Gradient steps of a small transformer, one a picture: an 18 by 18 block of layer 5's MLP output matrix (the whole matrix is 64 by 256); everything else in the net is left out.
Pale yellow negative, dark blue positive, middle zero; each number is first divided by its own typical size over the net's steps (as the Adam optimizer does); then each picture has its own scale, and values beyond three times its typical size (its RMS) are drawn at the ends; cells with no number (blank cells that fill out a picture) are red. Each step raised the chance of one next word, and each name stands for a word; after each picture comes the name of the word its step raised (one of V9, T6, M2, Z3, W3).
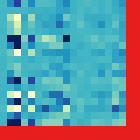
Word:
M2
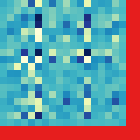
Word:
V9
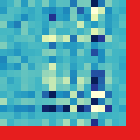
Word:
M2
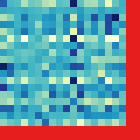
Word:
M2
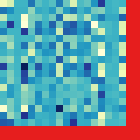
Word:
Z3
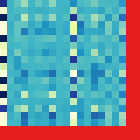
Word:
Z3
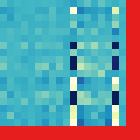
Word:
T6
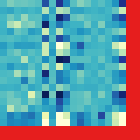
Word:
Z3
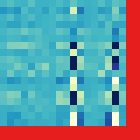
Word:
T6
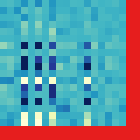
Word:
T6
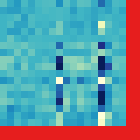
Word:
T6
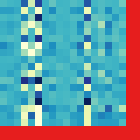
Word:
Z3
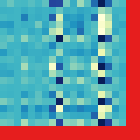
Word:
M2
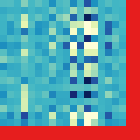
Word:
Z3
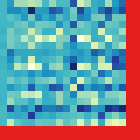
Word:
M2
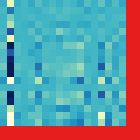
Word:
T6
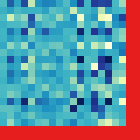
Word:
V9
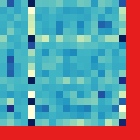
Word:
M2
